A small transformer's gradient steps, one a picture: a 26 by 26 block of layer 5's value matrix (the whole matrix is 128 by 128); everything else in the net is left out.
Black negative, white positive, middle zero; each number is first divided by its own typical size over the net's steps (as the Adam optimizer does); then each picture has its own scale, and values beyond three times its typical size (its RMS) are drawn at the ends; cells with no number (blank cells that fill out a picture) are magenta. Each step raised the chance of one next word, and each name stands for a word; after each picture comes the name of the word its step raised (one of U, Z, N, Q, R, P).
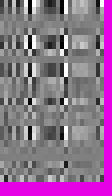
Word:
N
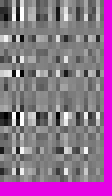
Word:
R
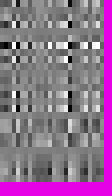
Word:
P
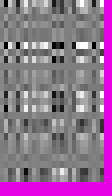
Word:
P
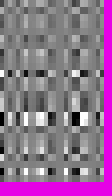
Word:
R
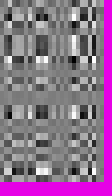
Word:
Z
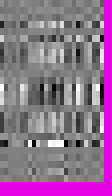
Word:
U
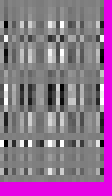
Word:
U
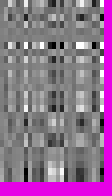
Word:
P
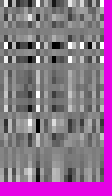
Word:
P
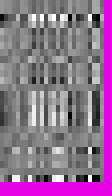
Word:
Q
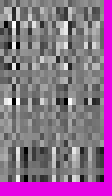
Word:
Q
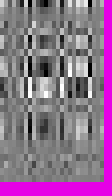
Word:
N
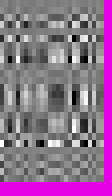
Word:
U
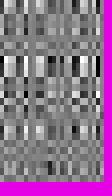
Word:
N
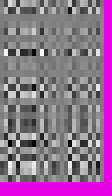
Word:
Z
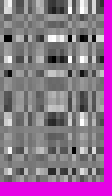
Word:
R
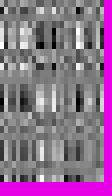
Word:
Q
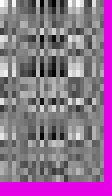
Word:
N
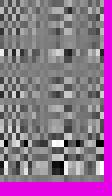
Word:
Z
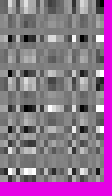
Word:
R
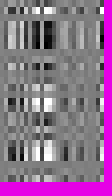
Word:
Q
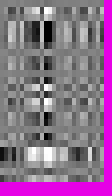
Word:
Q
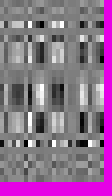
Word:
U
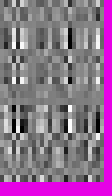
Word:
Q
